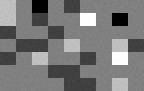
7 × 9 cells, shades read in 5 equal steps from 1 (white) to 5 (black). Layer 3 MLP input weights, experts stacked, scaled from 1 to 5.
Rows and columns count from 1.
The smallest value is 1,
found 2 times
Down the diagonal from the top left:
2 3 3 3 3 3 3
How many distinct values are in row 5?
4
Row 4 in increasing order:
2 2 3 3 3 3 4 4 4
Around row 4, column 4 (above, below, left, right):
4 3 4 2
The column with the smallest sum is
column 8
